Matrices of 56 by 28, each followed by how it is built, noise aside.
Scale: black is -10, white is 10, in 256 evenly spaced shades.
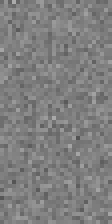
noise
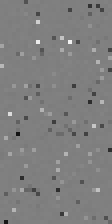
sparse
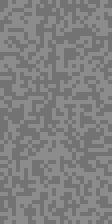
noise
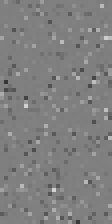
sparse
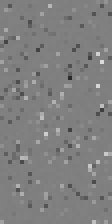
sparse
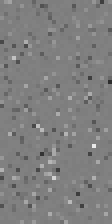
sparse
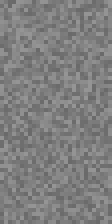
noise
